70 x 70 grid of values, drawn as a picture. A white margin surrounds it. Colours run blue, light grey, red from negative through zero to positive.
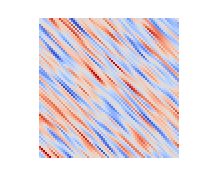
Mirror symmetry: none. Slope: none. Ninth with the highest average: bottom left. Odd rows or columns: none. Grain: diagonal, down to the right. Histogram: bell-shaped.
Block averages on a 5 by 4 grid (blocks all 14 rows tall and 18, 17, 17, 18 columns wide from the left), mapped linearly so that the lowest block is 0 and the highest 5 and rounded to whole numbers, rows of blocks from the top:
2312 | 1312 | 1332 | 5203 | 2232
